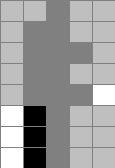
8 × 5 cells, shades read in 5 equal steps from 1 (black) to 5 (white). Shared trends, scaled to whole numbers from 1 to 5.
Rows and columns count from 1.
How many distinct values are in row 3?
2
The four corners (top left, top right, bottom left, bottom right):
4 4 5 4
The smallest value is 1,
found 3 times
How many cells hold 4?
19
